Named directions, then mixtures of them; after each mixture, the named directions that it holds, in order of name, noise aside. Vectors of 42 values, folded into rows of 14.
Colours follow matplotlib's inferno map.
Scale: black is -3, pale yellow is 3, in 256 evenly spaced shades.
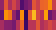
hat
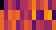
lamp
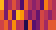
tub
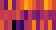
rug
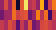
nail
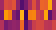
hat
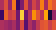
hat, nail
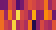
lamp, tub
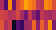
rug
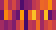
hat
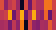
hat, tub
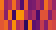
tub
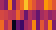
rug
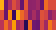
tub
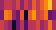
hat, rug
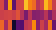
rug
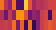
nail, tub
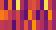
nail, rug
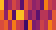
tub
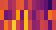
hat, rug
